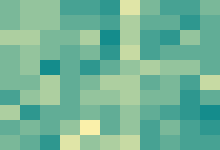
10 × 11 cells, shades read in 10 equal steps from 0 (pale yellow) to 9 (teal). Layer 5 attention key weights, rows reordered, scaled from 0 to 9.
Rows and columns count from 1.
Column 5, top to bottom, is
7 6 3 5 8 5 4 5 0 4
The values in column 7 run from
1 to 4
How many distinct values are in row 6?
5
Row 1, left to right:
5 4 4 7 7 8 1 5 7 7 5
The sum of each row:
60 61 56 60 59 50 55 68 58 56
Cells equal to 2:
3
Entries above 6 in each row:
5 2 3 2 2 1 2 4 3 4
